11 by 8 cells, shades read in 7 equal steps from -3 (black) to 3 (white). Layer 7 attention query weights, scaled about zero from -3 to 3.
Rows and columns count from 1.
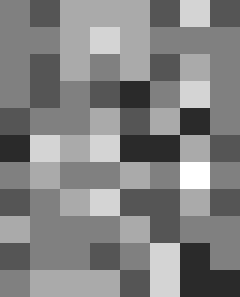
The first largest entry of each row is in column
7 4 3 7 4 2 7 4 1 6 6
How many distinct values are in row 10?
4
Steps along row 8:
up up up down same up down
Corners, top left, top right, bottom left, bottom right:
0 -1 0 -2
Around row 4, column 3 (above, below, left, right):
1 0 -1 -1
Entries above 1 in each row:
1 1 0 1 0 2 1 1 0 1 1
